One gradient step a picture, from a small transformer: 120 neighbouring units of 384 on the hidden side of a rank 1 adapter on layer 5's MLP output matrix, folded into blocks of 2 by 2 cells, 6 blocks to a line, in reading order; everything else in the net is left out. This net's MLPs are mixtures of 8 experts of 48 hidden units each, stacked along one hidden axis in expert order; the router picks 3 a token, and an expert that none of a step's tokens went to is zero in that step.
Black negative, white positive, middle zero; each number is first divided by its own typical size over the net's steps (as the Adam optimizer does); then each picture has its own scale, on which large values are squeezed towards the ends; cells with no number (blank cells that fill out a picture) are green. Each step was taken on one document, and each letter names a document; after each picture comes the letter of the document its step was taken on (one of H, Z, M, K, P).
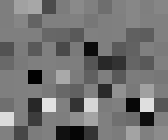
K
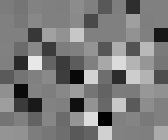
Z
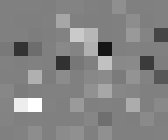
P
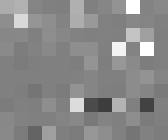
Z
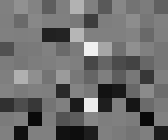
K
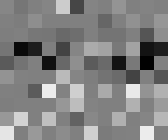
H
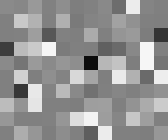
Z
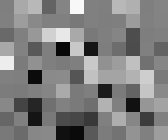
K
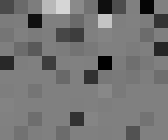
H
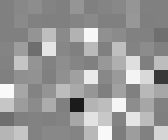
Z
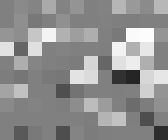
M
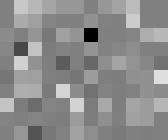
Z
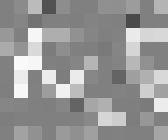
M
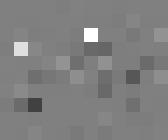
P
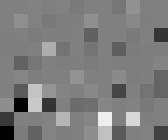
Z
